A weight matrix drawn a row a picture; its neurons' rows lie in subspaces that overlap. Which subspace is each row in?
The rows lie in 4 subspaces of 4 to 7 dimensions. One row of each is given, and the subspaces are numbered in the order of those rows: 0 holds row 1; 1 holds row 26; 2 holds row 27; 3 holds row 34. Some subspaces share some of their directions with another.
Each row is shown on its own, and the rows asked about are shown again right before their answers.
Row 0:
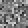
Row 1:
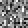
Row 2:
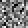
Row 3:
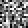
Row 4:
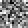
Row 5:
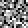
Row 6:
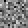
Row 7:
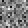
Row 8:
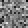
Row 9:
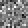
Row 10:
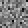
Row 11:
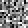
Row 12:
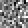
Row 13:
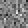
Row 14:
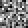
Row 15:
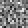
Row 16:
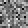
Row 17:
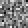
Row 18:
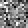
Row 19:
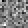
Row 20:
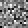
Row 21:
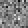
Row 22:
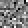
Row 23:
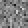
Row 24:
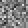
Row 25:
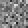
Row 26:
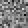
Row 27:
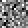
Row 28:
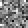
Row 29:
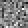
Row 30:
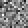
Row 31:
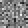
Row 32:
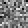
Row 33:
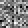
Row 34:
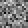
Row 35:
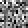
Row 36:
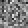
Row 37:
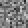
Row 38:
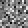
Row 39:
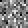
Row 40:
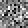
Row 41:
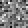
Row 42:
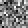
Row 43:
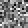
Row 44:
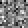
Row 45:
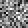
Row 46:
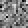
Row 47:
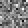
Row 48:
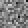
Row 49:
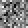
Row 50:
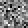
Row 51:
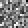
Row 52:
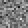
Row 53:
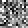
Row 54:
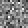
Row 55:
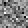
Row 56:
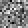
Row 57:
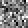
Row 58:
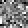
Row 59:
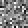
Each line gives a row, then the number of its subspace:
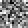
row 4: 3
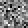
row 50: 0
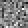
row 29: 2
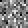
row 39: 3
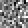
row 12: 0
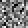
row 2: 2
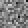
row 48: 0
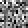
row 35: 1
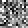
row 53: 2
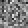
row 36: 2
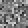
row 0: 2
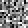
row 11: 0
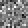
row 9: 1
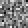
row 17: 1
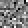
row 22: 0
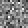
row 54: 3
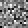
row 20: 0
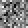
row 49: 2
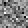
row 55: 3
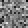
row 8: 0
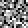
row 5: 0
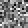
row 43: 1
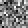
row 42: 3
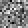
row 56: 3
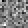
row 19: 2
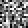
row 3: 2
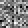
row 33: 3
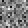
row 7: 1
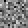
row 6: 1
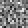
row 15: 3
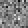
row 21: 3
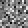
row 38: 3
